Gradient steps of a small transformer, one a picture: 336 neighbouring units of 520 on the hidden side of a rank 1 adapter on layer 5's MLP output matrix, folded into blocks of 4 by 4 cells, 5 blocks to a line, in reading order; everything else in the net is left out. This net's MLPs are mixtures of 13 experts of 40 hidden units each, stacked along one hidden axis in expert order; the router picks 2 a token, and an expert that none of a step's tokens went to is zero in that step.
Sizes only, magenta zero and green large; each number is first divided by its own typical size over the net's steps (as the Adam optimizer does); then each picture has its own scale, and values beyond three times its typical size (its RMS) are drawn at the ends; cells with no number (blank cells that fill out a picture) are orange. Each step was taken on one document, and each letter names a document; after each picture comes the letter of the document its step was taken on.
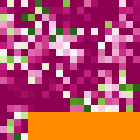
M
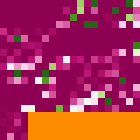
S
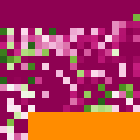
M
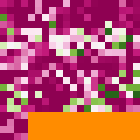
M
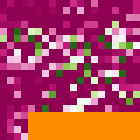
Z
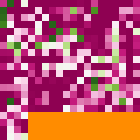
Z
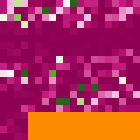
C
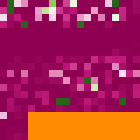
C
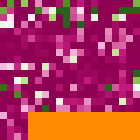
Z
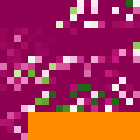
S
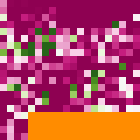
M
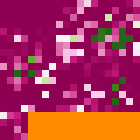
S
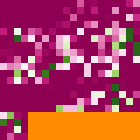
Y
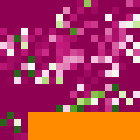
Y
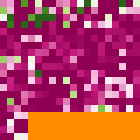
Z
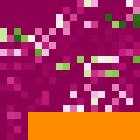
S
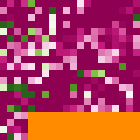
M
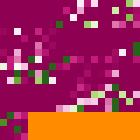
Y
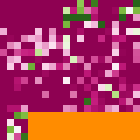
Z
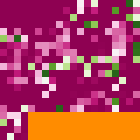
S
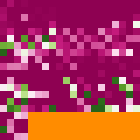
M
